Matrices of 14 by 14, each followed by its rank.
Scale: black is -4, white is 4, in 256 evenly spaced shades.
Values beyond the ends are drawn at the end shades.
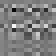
two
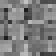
three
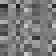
three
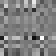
two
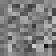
three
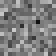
full rank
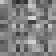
three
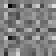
two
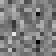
three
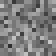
full rank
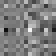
two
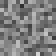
full rank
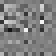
two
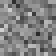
full rank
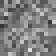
full rank
